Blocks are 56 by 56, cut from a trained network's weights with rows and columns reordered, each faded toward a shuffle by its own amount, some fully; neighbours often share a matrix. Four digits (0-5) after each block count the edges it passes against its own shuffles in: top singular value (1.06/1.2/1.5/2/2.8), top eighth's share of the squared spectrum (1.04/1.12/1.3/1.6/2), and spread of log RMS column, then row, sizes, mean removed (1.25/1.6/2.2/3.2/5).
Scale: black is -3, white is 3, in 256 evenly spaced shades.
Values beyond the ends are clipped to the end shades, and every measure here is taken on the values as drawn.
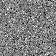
0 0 0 0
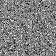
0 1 0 0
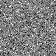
0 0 0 0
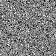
1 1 0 0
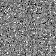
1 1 0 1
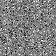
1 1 0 0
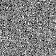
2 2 0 0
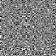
4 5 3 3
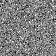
0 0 0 0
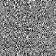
3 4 2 2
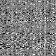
2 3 0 3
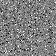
0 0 0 0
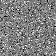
0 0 0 0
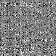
2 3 0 3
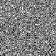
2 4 2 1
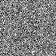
2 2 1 0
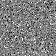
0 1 0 0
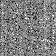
2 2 0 1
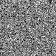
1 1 0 0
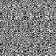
3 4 2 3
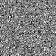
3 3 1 1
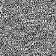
2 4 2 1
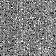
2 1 0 1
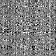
3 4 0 3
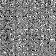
2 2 0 2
